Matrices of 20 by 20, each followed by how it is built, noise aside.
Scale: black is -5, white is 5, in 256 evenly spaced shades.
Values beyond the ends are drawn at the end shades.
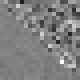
upper triangular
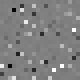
sparse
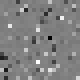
sparse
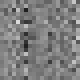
low rank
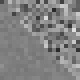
upper triangular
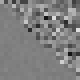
upper triangular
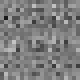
low rank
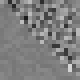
upper triangular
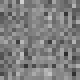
low rank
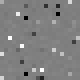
sparse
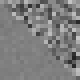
upper triangular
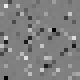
sparse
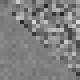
upper triangular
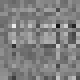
low rank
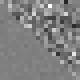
upper triangular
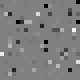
sparse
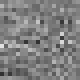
low rank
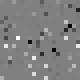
sparse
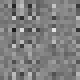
low rank
